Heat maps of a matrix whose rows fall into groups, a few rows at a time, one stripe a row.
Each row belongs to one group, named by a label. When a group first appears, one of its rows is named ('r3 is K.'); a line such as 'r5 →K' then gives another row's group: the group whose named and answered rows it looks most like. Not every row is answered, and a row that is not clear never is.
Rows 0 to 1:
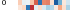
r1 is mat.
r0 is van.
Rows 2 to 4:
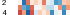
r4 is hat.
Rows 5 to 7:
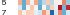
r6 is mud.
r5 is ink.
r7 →hat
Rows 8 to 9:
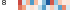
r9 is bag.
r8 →bag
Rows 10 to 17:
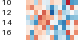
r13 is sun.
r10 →hat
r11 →bag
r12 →bag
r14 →mat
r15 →van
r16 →mud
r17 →van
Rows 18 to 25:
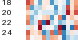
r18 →bag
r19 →mud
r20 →mud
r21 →bag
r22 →mat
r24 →van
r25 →van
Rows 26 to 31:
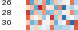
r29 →van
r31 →van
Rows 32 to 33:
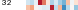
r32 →mat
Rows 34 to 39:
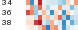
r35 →sun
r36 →bag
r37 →sun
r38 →van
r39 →van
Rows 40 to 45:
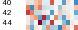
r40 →van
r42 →bag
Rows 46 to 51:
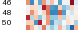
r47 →bag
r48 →bag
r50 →mat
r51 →bag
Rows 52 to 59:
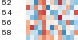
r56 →hat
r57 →bag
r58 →bag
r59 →sun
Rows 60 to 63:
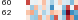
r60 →bag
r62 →hat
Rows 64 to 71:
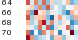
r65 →mat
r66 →van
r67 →bag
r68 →hat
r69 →mat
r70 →ink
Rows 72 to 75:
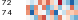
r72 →sun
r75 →sun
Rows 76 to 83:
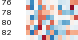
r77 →ink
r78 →sun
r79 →mud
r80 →van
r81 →mat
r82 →mud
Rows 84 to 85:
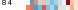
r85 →bag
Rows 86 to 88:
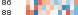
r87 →van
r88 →hat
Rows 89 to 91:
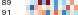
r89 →mat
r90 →mud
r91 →van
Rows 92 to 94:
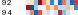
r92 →mat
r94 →sun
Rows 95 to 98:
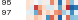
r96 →hat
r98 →hat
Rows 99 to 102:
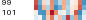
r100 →ink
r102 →sun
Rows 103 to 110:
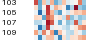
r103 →ink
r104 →hat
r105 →mud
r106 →sun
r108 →mud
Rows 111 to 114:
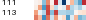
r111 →mat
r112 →sun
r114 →hat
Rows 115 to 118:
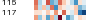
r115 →van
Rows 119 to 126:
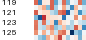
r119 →ink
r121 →hat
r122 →mud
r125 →van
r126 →hat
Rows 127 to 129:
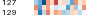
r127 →mat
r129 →mat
